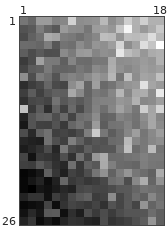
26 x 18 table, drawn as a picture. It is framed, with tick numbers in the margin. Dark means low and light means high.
Slope: up to the top right. Mirror symmetry: none. Odd rows or columns: none. Histogram: bell-shaped. Ninth with the lowest average: bottom left. Ninth with the highest average: top right.
